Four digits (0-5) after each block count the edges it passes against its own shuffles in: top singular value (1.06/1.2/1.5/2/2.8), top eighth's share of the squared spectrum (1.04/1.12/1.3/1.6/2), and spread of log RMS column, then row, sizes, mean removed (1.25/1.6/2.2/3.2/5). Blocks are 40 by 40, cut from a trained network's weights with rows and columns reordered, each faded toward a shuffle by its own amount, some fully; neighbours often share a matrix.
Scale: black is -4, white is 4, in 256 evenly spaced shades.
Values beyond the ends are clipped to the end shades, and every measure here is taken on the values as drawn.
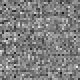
1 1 1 0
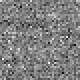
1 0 0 0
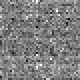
2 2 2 0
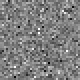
0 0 0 0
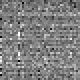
3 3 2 0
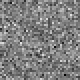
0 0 0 0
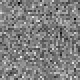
1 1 0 0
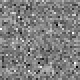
1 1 0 0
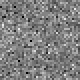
0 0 0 0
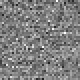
1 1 0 0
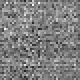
2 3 2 0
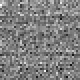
2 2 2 1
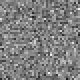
0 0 0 0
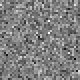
0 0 0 0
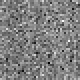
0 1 0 0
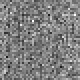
2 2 0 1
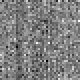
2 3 0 2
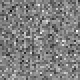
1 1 0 0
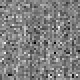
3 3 0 2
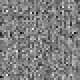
2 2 0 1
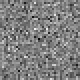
0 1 0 1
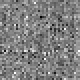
2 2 0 1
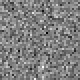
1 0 0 0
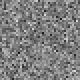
0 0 1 0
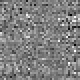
2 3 2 0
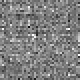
2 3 2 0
